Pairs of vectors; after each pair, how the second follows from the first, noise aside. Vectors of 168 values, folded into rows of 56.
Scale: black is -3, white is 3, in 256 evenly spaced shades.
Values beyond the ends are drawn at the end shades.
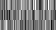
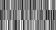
reversed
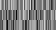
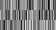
reversed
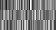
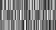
reversed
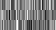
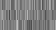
shrunk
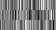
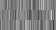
shrunk
